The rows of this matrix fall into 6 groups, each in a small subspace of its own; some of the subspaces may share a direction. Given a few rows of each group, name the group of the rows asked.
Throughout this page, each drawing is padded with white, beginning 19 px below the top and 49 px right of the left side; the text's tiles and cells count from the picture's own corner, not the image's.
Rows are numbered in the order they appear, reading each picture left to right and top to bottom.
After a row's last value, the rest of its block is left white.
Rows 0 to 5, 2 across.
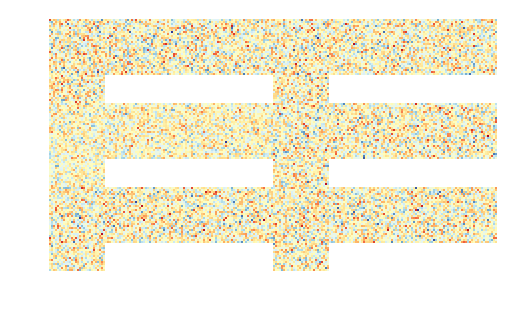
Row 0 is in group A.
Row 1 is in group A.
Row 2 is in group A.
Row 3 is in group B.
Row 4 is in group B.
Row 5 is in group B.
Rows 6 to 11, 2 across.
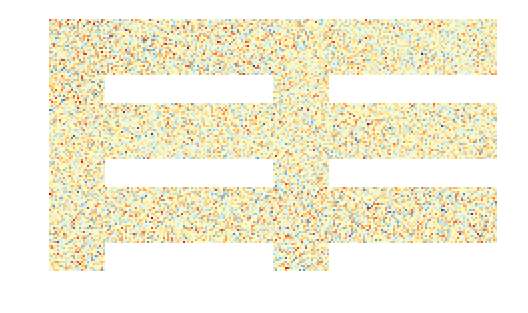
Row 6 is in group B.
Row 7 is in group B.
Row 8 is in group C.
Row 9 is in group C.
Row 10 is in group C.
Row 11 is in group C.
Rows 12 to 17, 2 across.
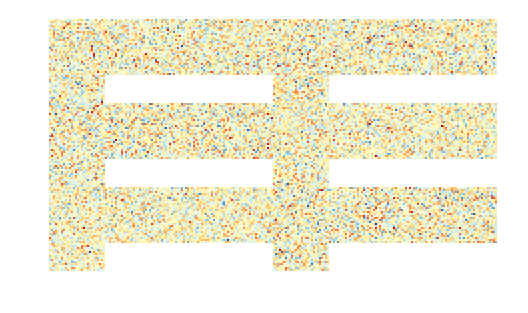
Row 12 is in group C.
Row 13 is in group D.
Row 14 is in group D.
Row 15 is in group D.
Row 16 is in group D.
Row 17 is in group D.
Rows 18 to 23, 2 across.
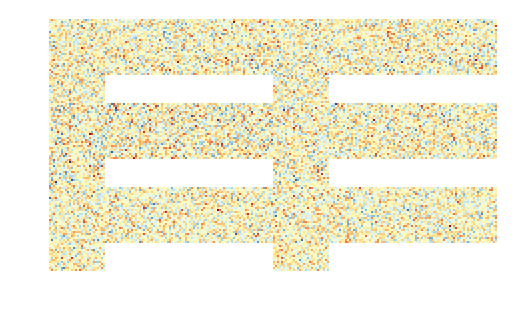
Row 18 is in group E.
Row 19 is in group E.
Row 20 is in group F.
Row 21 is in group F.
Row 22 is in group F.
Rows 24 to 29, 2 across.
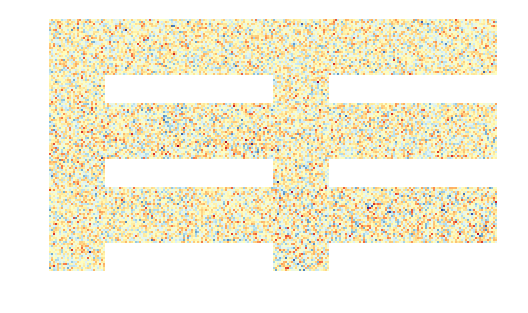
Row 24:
A
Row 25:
F
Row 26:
E
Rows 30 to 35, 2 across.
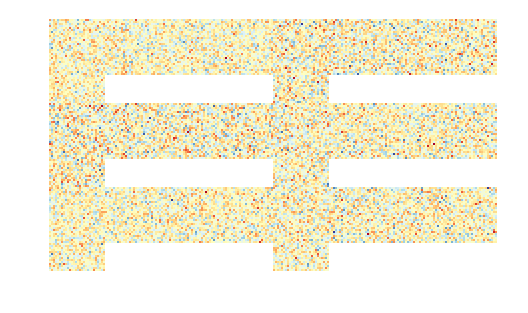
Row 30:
A
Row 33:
E
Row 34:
D
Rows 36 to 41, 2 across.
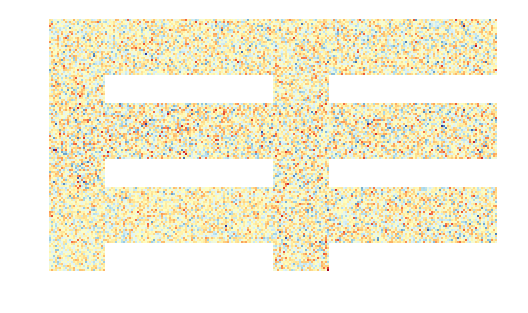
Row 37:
A
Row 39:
A
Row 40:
A
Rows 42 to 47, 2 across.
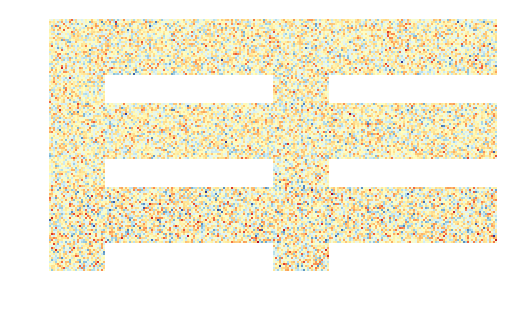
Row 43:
E
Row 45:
B
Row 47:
B
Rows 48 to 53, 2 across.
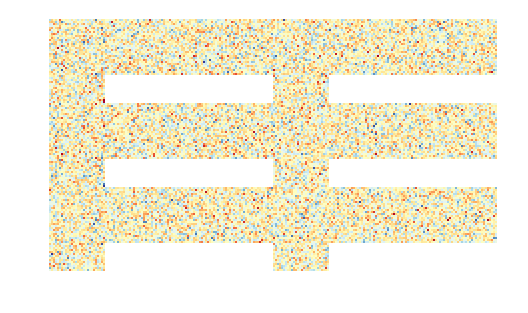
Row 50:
E
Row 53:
B
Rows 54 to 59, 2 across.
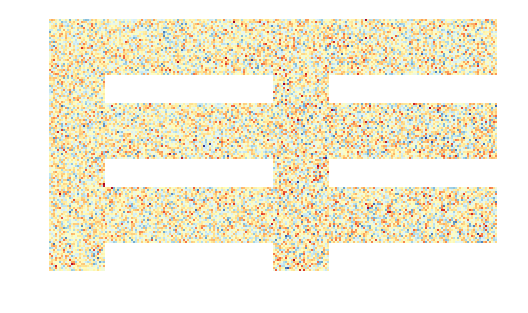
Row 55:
B
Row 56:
E
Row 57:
B
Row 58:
F
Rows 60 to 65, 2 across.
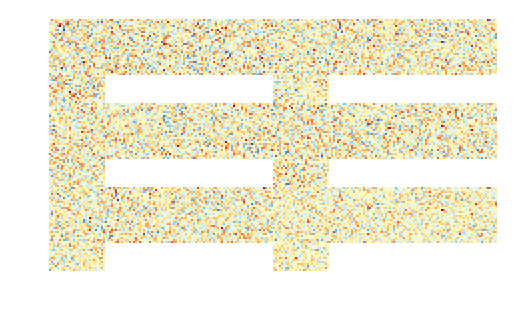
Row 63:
A
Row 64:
F
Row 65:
F
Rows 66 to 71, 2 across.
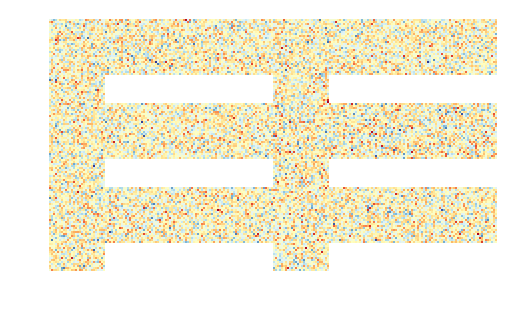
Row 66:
C
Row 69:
C
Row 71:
D
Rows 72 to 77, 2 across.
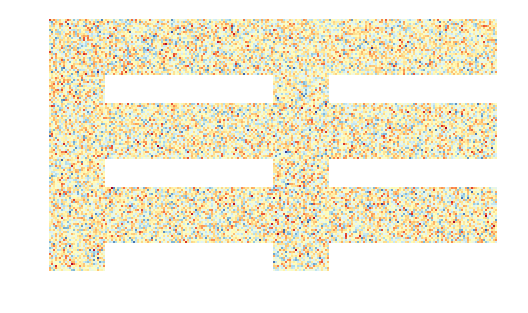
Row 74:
C
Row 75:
F
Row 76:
F
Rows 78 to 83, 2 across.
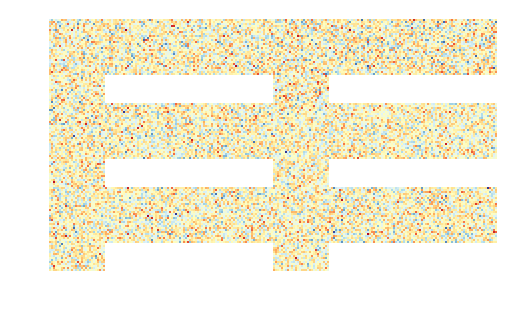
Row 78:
A
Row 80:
C
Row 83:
F
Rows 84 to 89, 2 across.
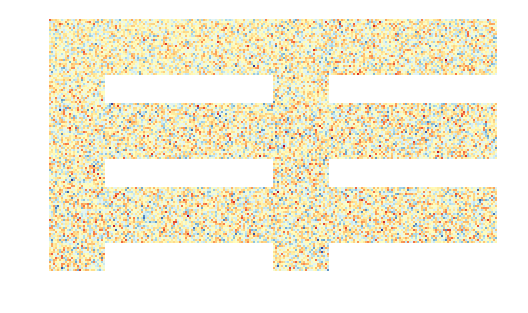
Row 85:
F
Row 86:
F
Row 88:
B
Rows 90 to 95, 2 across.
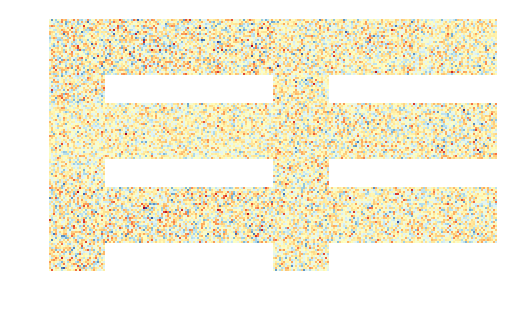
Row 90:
B
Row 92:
D
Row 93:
B
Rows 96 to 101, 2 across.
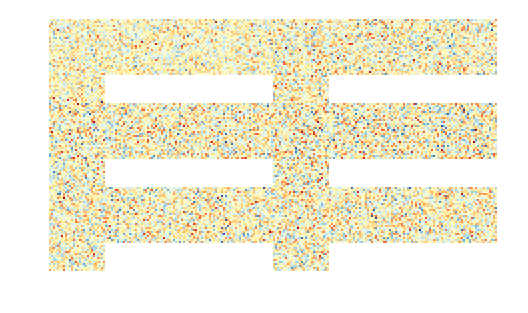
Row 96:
C
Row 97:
D
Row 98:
A
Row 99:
A
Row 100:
F
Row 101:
D
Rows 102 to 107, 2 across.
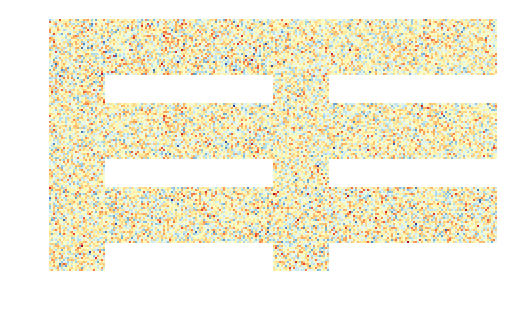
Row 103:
D
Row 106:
D
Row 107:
C
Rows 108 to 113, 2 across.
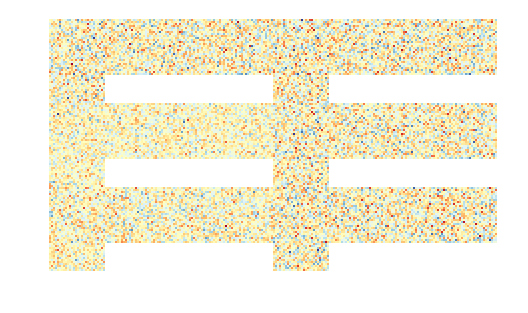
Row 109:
A
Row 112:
A
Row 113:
B
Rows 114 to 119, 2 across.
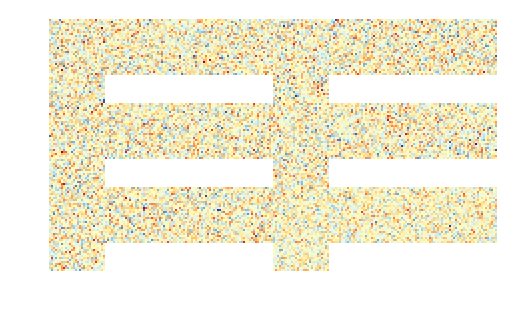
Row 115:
F
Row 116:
F
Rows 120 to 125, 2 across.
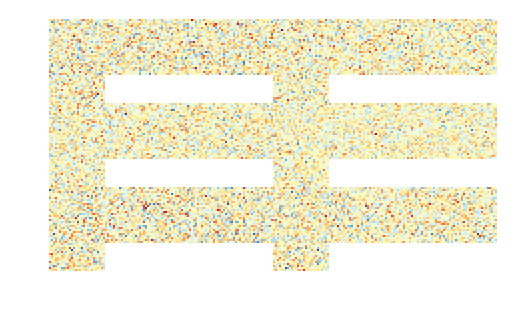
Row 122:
A
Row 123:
C
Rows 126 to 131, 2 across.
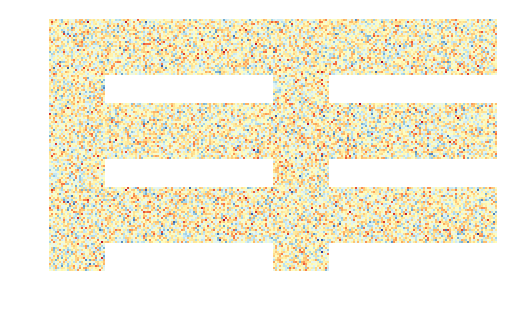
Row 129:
A
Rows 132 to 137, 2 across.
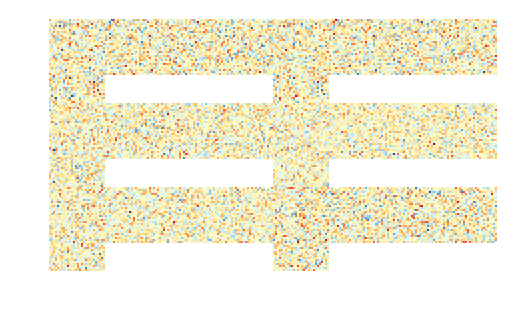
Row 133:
F
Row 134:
D
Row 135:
E
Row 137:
B
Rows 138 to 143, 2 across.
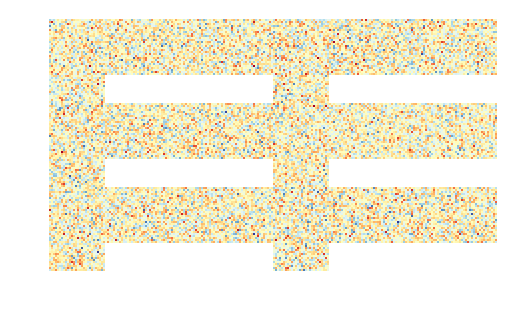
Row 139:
B
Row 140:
F
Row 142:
D
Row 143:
A
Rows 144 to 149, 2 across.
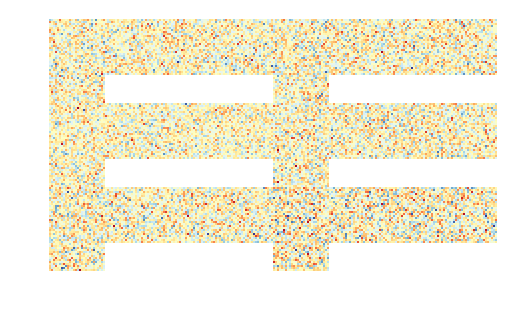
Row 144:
E
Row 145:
B
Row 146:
C
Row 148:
B
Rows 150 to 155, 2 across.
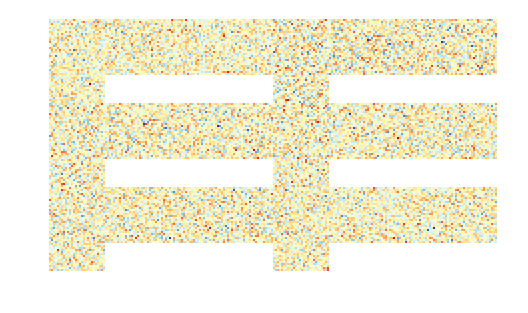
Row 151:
A
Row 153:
A
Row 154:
E
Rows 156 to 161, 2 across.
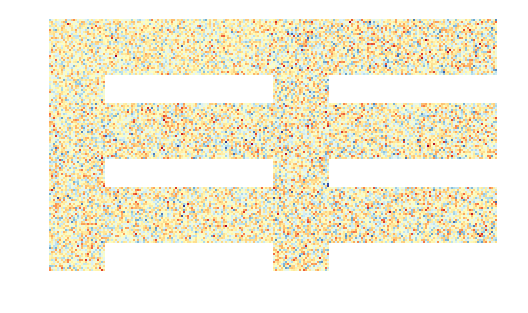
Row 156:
D
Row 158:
E
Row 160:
C
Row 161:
D
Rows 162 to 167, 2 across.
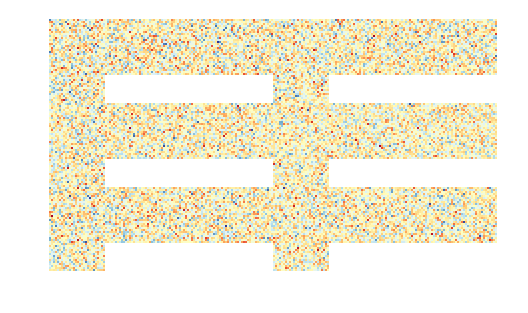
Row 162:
A
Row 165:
C
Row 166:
A
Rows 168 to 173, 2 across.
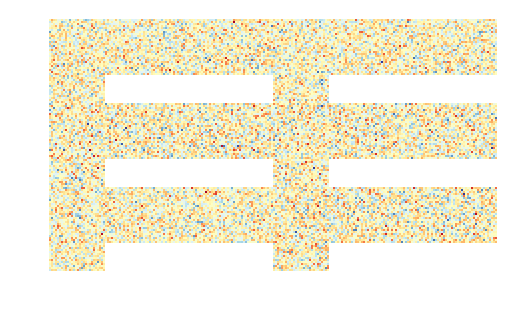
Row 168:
E
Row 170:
C
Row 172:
B
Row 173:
B
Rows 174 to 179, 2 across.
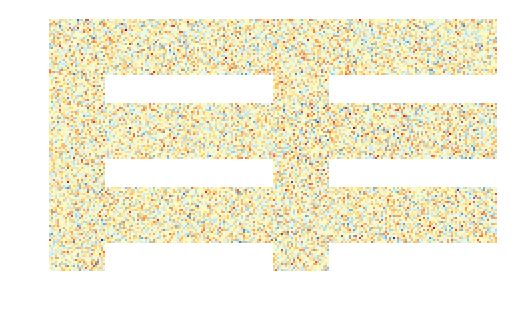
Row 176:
A
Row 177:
A
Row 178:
B
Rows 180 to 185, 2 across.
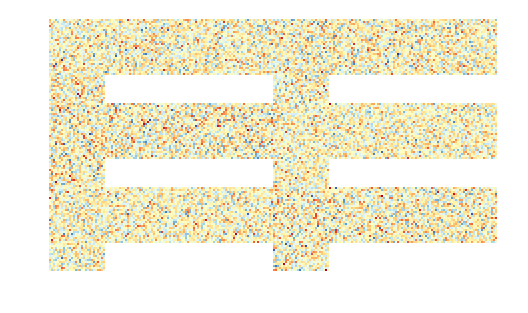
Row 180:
D
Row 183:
C
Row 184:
B
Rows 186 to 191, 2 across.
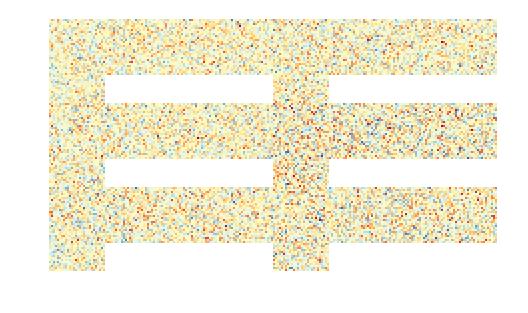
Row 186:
A
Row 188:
B
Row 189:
A
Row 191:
D
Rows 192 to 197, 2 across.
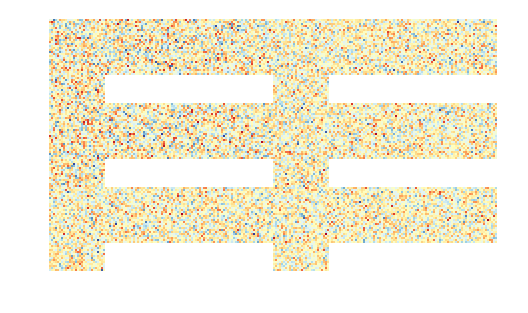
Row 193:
E
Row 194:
B
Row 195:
D
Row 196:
C
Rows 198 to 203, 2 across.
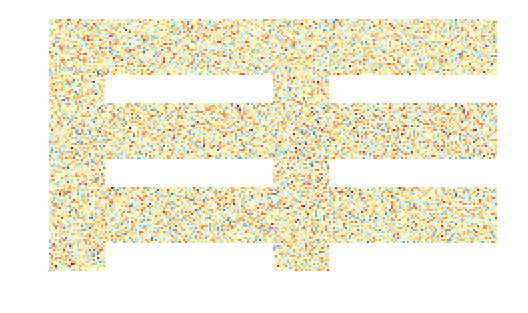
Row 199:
F
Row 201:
A
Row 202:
F
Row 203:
C
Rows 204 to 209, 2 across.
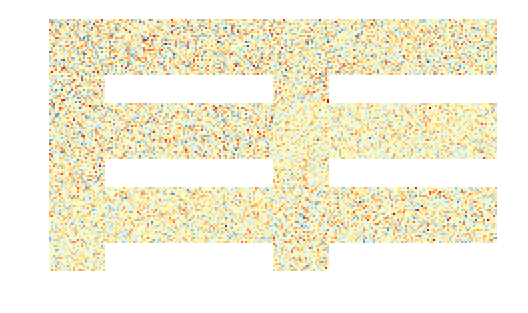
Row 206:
B
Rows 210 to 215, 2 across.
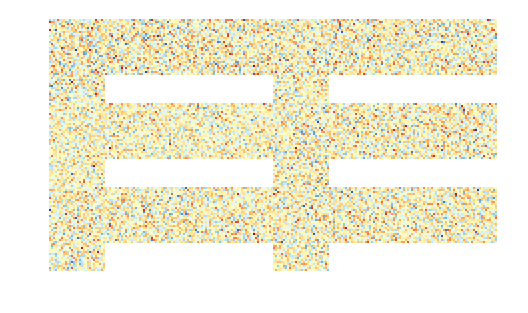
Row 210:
D
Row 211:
F
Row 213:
A
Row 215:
C
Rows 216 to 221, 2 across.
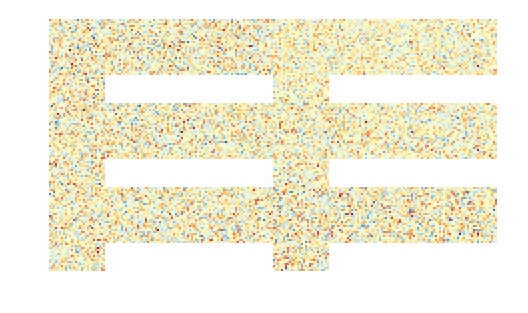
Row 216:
A
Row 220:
C
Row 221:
B
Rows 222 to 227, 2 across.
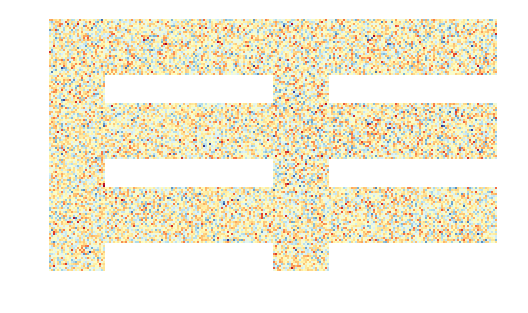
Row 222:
F
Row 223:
F
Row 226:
D
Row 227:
D
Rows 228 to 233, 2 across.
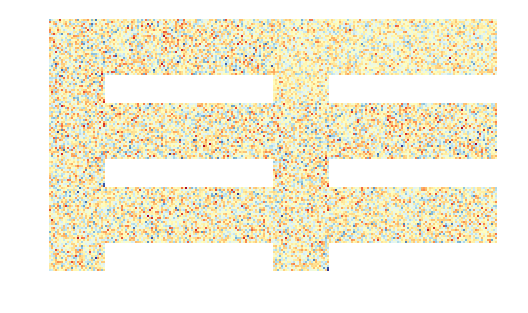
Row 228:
E
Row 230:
E
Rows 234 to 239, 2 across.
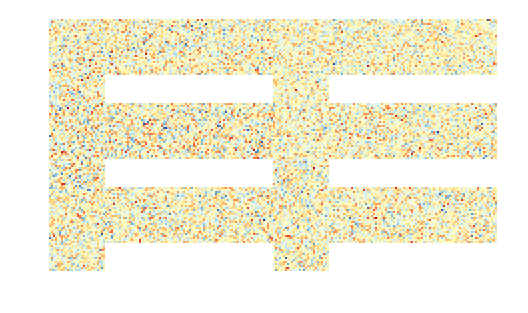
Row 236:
F
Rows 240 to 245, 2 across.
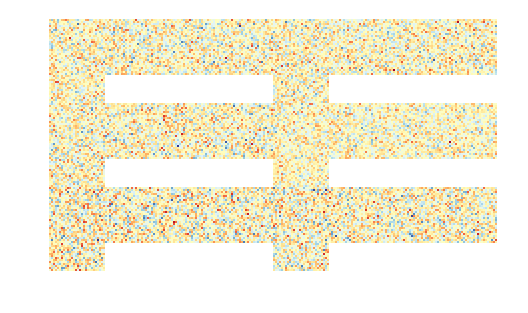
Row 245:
B
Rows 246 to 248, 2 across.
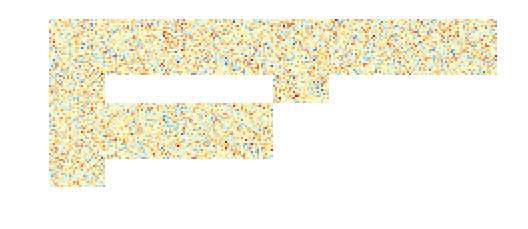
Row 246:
E
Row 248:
E
